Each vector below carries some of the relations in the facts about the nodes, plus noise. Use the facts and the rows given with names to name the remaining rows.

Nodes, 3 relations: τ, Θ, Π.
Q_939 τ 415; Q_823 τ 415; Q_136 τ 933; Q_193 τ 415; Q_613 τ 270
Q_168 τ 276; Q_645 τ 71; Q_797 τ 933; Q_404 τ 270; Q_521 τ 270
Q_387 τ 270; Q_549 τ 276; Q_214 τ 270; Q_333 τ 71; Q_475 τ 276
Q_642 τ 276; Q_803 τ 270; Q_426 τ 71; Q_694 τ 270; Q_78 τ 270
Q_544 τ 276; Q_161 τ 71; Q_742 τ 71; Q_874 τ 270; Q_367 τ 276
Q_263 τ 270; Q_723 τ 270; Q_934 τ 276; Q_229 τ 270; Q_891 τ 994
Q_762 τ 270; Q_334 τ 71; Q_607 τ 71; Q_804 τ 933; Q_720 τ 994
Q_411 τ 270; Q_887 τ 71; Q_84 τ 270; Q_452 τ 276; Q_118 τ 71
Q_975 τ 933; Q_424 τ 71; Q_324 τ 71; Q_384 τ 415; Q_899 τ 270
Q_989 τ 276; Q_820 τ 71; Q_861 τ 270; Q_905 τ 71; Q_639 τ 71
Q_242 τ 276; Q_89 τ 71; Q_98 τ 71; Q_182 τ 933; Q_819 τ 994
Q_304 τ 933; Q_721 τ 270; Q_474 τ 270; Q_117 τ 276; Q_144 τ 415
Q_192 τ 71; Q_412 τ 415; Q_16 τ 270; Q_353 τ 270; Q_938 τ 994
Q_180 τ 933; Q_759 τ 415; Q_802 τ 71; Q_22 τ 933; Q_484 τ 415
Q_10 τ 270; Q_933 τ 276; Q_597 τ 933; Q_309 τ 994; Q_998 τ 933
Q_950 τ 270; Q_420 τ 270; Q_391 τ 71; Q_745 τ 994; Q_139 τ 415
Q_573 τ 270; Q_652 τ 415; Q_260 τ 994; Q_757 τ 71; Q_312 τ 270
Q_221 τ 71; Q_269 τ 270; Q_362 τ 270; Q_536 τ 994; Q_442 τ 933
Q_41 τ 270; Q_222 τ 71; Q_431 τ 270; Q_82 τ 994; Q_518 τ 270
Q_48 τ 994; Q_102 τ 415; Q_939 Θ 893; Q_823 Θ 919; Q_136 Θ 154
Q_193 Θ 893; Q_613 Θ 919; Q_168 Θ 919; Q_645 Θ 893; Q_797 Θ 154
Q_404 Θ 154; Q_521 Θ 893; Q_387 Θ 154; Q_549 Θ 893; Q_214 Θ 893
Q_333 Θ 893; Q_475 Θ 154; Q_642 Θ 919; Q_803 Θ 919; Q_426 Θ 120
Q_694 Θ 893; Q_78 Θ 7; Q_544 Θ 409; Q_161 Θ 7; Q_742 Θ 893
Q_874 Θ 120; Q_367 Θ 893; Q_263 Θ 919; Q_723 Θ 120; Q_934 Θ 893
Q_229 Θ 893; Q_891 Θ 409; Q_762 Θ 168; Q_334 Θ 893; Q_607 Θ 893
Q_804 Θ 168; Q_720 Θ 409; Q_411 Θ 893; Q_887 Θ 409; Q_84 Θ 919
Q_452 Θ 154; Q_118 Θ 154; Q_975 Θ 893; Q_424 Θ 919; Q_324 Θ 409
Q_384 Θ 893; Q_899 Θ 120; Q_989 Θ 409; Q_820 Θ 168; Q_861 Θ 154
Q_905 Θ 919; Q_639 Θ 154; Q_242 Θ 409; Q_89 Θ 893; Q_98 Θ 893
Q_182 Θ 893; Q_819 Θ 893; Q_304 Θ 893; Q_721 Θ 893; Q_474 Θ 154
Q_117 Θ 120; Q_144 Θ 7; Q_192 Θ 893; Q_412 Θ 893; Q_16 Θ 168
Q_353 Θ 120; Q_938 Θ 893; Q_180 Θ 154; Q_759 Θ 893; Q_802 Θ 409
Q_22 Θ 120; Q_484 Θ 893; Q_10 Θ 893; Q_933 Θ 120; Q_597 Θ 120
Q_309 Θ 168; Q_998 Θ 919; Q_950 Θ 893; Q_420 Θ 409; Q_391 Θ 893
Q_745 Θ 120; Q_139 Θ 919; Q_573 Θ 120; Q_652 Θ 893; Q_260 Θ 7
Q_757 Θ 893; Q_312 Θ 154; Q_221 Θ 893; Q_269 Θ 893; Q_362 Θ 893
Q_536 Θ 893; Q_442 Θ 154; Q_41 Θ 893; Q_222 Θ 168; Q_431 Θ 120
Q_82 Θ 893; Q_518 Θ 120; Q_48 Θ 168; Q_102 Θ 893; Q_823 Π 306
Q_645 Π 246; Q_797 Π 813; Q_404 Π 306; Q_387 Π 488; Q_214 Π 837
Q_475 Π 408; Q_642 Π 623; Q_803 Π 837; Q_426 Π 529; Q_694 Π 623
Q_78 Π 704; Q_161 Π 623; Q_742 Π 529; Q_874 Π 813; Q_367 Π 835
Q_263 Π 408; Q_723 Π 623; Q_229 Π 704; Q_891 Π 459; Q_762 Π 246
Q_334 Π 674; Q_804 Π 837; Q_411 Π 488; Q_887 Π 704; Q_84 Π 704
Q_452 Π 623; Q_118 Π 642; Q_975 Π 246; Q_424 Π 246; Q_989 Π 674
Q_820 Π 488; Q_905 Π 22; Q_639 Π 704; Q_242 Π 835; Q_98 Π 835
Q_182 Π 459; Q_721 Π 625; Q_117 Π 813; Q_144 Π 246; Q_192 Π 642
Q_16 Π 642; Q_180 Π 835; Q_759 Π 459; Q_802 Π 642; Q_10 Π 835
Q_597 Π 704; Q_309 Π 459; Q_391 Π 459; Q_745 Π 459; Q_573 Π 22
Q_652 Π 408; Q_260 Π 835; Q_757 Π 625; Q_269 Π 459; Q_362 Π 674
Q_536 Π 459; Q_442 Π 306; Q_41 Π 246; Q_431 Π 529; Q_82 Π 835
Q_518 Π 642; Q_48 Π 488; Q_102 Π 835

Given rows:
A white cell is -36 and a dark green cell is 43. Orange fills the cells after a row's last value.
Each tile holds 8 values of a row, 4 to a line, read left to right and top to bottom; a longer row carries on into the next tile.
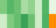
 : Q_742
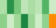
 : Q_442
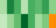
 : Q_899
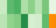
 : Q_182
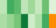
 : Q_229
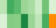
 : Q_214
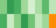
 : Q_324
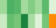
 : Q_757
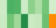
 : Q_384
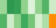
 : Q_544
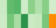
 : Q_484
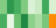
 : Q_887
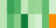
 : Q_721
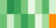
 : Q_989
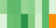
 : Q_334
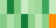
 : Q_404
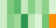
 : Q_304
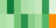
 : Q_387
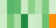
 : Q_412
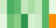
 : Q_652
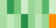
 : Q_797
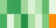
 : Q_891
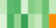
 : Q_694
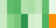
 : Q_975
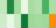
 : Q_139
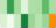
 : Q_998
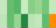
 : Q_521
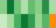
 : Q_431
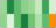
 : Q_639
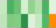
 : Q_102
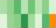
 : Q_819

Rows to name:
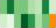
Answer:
Q_820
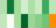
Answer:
Q_84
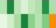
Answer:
Q_263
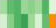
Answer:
Q_367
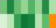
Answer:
Q_426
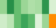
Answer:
Q_475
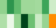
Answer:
Q_309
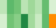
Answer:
Q_362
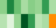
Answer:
Q_222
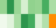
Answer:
Q_642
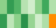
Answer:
Q_802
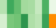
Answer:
Q_411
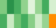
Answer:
Q_242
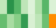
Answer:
Q_144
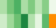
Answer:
Q_536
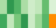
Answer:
Q_78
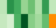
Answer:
Q_597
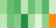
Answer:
Q_192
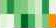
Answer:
Q_48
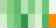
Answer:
Q_82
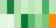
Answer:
Q_803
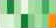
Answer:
Q_613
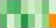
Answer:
Q_720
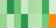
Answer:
Q_180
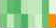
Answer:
Q_260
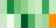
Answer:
Q_804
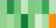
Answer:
Q_118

